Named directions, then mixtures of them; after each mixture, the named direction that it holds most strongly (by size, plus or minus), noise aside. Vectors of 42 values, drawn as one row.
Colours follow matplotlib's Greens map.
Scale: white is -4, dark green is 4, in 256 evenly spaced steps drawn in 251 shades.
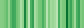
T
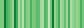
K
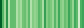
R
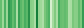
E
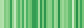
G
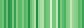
E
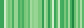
K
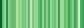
R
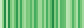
R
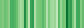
T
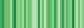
G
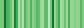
K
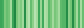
G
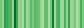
K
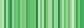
G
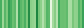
E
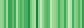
E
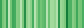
T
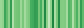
G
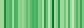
K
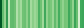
R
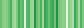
T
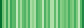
R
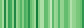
E
